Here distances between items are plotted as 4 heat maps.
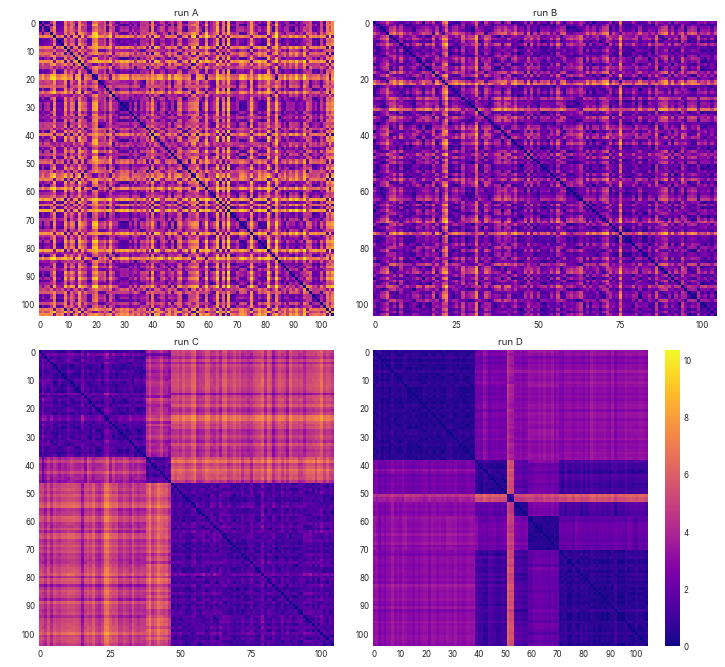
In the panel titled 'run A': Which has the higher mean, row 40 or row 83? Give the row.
40
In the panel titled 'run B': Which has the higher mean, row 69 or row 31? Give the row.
31
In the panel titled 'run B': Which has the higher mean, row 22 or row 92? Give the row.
22
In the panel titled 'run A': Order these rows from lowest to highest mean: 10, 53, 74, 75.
74, 10, 53, 75
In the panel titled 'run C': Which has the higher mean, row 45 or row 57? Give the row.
45
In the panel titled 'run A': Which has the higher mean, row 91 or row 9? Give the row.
9
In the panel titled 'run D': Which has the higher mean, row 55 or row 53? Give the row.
53
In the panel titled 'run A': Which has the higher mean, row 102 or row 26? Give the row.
102
